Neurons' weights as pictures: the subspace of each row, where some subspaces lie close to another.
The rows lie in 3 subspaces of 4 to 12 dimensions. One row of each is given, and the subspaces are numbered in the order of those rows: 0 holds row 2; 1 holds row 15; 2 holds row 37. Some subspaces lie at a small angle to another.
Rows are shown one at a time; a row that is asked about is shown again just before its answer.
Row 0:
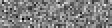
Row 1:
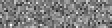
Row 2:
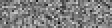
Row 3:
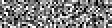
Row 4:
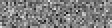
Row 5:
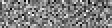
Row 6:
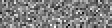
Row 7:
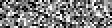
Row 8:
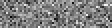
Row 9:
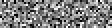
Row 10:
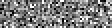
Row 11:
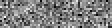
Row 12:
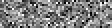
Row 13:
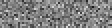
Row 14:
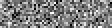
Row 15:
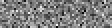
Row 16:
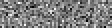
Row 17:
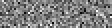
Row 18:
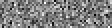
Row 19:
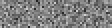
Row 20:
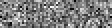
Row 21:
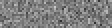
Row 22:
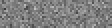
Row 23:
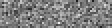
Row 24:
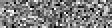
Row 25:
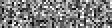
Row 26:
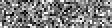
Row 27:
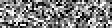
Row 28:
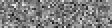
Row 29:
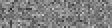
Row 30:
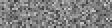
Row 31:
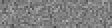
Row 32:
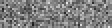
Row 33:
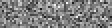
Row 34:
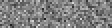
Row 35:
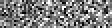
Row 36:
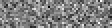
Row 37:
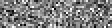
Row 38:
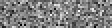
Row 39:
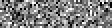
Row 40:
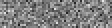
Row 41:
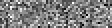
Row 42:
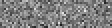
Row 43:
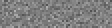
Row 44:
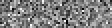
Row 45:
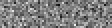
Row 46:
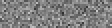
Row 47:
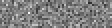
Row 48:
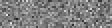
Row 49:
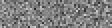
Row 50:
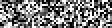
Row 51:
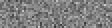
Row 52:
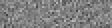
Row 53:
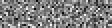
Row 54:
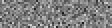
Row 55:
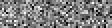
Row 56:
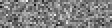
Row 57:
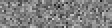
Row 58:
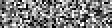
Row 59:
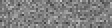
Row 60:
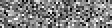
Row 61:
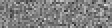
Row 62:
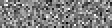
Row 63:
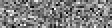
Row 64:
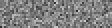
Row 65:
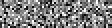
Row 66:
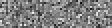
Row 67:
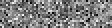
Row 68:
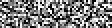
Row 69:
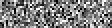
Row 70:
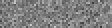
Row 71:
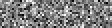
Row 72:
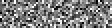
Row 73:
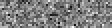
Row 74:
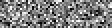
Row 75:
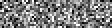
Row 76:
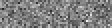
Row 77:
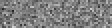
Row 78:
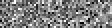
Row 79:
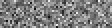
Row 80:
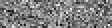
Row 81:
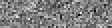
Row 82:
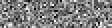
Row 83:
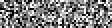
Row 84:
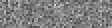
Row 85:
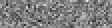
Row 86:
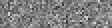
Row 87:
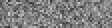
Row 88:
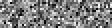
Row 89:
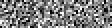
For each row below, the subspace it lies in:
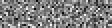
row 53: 2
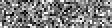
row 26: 0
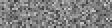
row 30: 0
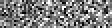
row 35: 1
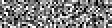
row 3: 2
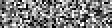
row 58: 1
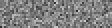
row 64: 1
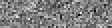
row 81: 0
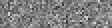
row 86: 0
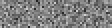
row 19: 2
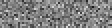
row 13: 2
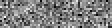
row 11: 0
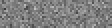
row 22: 1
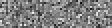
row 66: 0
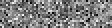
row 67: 2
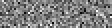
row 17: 1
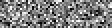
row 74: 1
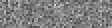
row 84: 0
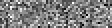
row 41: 0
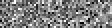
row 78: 2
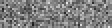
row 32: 1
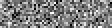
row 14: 1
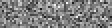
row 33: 0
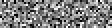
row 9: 2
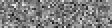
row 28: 0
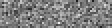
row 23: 0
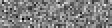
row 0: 0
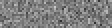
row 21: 1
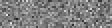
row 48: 0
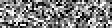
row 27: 1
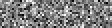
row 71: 1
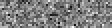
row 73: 0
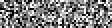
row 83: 0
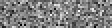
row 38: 0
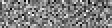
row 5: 1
